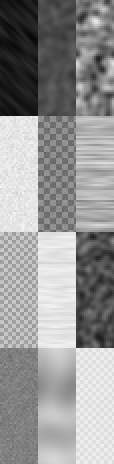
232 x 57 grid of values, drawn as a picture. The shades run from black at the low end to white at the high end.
It is made of 4 by 3 panels. Panel 1,1: very low, slanting down to the right, faint in contrast. Panel 1,2: low, blotchy, faint in contrast. Panel 1,3: middling, blotchy, strong in contrast. Panel 2,1: very high, fine-grained, faint in contrast. Panel 2,2: middling, checkered. Panel 2,3: high, streaked across. Panel 3,1: high, checkered. Panel 3,2: very high, streaked across, faint in contrast. Panel 3,3: low, blotchy. Panel 4,1: middling, fine-grained, faint in contrast. Panel 4,2: high, smooth. Panel 4,3: very high, checkered, faint in contrast.
